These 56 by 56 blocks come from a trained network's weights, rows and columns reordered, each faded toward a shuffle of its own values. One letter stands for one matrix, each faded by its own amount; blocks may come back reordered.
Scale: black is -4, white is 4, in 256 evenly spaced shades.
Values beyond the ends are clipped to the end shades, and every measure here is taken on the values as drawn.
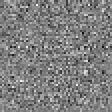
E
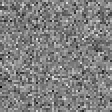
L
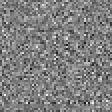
E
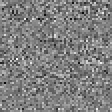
E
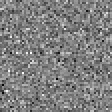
L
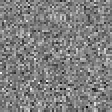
E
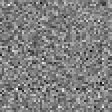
E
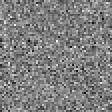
L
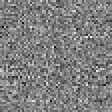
E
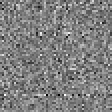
E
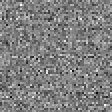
E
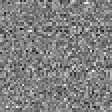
E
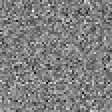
L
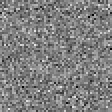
L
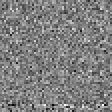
E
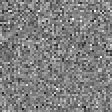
L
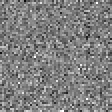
L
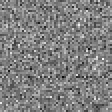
L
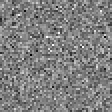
L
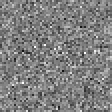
L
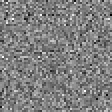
E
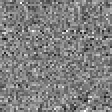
E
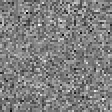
L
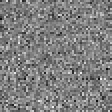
E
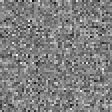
E
